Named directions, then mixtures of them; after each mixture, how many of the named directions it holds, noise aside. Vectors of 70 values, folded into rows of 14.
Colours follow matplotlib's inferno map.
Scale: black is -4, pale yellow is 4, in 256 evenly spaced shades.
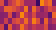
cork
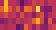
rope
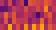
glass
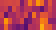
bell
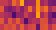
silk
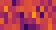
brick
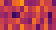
two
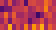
one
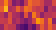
three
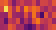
three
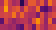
three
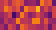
three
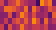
one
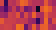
one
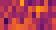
two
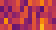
three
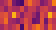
three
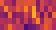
two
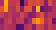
two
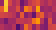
one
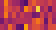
two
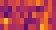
two
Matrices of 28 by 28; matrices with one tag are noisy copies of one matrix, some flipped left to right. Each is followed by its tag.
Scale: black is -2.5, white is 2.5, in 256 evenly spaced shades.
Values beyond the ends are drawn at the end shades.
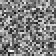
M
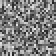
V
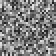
V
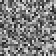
V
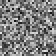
M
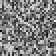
V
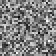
M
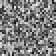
V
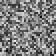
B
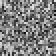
V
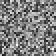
B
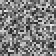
M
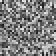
V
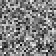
M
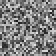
M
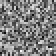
V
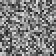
B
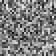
V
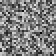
B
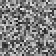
M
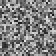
M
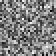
V
